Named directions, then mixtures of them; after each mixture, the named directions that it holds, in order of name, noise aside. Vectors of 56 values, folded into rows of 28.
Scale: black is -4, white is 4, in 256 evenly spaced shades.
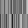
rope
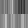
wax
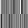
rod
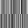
rod, rope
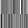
rod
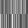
rope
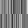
rod, rope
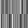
rod, rope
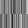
rod, rope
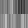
wax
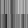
rope, wax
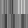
wax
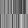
rope, wax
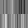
wax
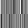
rod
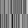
rope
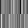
rod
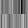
rod, wax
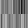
rod, wax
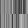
rope, wax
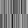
rod, rope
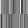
rod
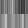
wax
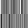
rod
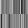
rod, wax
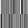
rod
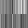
rope, wax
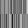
rope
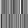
rod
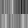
wax
